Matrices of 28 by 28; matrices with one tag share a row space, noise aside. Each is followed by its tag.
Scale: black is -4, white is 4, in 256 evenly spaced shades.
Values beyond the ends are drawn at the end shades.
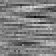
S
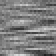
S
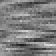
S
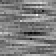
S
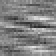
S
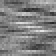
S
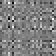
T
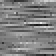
S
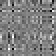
T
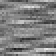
S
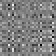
T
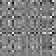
T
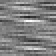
S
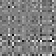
T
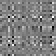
T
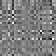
T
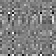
T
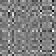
T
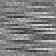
S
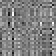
T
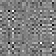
T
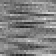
S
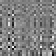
T
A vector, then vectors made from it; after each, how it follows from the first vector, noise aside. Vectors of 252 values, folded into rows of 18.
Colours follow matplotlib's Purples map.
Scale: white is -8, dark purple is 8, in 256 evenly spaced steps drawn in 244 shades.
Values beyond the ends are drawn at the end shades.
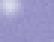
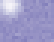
scaled up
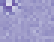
sign-scrambled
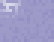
partly zeroed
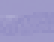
partly zeroed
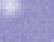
copied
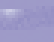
partly zeroed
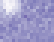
scaled up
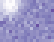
scaled up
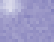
copied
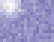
scaled up
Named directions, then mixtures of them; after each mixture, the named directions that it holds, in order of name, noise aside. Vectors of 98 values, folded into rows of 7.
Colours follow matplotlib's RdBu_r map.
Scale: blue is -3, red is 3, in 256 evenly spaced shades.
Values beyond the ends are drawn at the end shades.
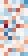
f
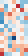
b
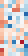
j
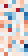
b, j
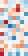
b, f, j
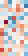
b, f, j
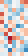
b, f, j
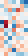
f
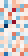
b, f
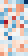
b, f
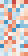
f, j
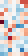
b, f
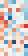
b, f, j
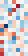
b, f, j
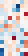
b, j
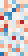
b, f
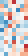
b, f, j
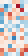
b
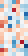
j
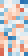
b, f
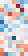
b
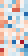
j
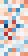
f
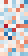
f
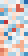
b, f, j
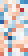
b, f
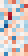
b, f, j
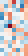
b, f, j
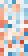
j
